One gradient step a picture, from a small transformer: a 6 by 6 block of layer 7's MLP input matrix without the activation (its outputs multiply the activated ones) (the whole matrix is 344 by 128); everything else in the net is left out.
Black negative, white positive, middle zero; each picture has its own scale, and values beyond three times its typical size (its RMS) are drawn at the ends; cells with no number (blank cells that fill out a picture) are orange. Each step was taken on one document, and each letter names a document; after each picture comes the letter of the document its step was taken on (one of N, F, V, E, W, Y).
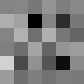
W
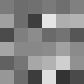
W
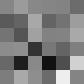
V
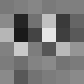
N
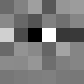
N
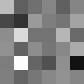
V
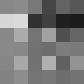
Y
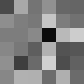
N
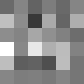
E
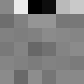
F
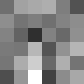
N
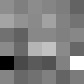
V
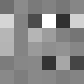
E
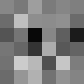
N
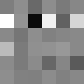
E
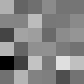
V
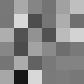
F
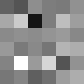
Y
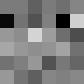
E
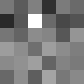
W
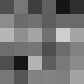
Y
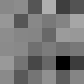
Y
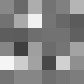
N
